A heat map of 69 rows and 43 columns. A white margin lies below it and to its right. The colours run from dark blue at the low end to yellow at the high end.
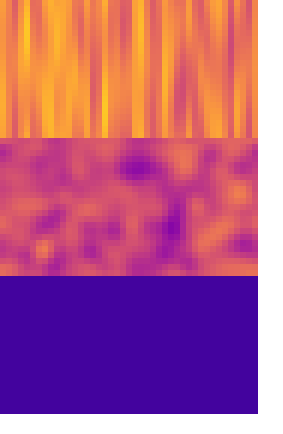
It is made of 3 by 1 panels. Panel 1,1: high, streaked downward. Panel 2,1: middling, blotchy. Panel 3,1: very low, flat.
